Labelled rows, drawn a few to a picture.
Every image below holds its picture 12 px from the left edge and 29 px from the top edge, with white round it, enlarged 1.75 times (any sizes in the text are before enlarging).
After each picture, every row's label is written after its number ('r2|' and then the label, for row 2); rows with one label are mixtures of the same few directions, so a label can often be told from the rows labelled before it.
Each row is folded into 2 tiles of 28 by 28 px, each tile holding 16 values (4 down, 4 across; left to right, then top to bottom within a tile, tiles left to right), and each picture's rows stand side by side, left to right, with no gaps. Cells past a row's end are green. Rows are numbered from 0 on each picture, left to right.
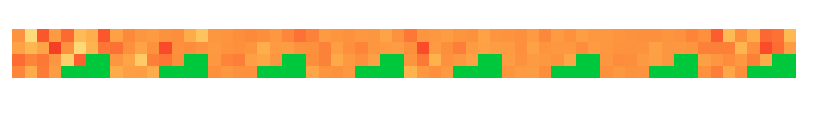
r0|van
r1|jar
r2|jar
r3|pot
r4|pot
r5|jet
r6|jar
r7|van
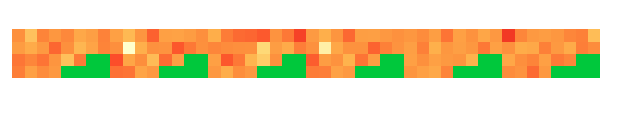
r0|van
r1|pot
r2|jar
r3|pot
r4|jet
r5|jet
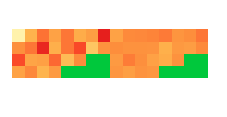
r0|jet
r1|jar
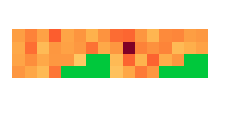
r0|jet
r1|pot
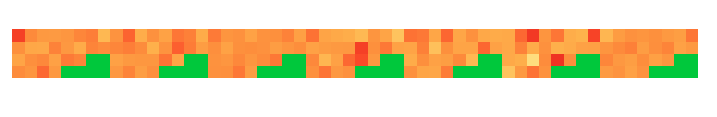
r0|jet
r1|van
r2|jet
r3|jar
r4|jet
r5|van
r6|jet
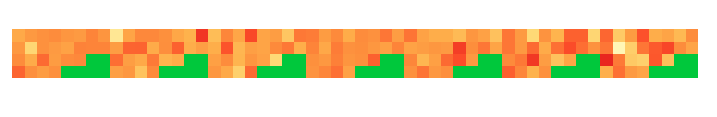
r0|pot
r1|jet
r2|jet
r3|jet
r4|jar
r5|van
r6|pot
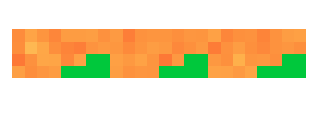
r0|pot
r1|van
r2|jar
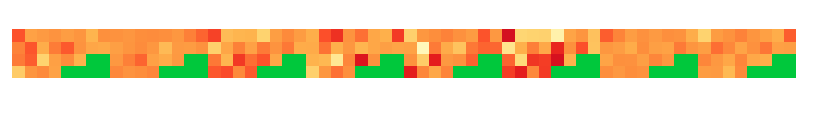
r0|pot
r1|jar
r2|jar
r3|van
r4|pot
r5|jar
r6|jet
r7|jet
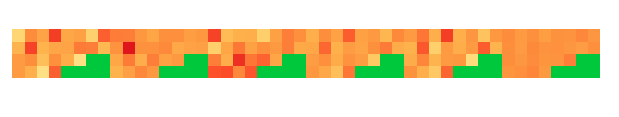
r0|jet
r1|pot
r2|jar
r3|jet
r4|jet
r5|jet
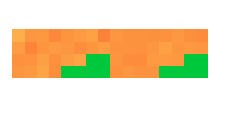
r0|jet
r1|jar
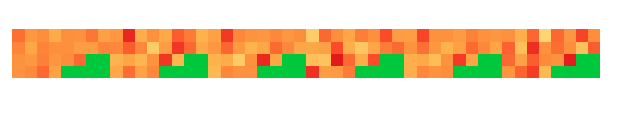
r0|jet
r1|van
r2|van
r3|pot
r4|van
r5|jet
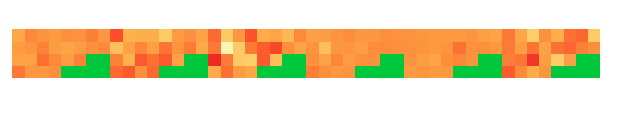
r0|pot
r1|jar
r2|pot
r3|pot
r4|jar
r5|van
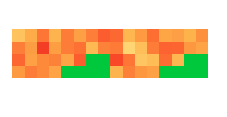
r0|jet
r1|pot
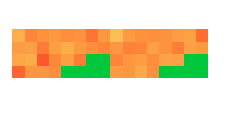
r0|pot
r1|jet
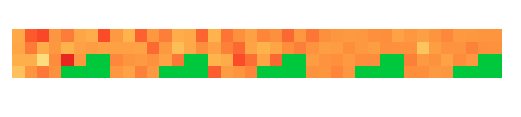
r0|van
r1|van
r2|pot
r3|jet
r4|pot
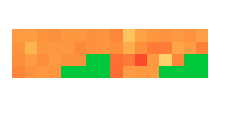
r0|pot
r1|van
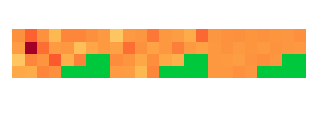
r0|pot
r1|jet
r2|van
